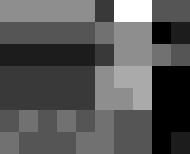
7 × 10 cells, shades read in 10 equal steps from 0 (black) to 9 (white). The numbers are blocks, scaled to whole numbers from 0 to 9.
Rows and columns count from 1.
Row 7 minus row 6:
1 -1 0 -1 1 0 0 0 0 1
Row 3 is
1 1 1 1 1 2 5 5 4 3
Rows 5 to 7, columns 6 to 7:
5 5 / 4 3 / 4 3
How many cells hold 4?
8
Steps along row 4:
same same same same up up same down same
